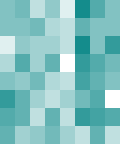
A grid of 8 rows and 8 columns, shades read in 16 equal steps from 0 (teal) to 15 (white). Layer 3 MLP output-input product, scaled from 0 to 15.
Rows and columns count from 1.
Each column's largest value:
13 9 11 11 15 11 7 15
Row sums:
56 60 59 55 57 61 45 64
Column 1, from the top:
7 7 13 10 7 2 4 5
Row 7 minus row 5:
-3 -3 5 -5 0 -1 -2 -3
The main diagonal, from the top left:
7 7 9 5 11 6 3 11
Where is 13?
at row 1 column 5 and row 3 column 1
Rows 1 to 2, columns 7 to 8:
4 7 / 7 7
